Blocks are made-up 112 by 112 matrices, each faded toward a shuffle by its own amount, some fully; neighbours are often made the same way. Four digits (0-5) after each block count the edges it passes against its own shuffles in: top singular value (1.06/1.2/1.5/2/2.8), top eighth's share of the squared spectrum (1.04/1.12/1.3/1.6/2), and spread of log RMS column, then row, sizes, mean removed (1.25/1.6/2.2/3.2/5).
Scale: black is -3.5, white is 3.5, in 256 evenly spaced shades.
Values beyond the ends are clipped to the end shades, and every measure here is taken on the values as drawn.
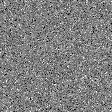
0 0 0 0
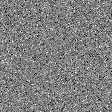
0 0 0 0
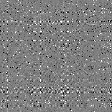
5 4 2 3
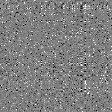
4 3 2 2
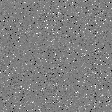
3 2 0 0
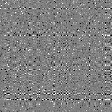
5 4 3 3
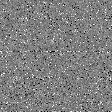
1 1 0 2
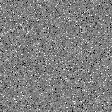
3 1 0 0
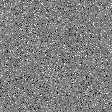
2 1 0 0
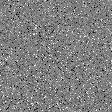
0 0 0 0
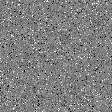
3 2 1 0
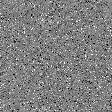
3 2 1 0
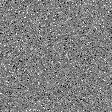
0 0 0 0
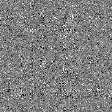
1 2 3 3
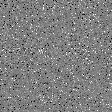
1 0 0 0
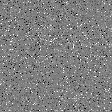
3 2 0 1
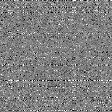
4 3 1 3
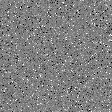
0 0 0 0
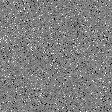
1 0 0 0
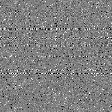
4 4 1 3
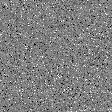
2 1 0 0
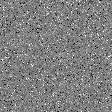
1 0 0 0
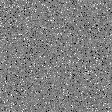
1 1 0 0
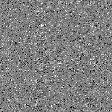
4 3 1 2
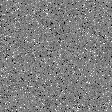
2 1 0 0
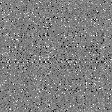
4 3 1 2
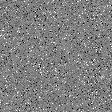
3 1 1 0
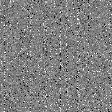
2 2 3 0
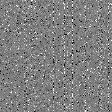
2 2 3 0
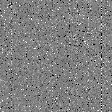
3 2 2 0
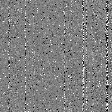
3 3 3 0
